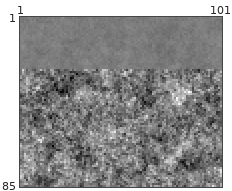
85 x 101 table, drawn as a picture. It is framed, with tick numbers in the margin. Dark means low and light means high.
Ninth with the lowest average: middle left. Stripes: none. Seam: horizontal, 30% of the way down, the top part calmer. Odd rows or columns: none. Average level on the scale: 50%. Mirror symmetry: none.
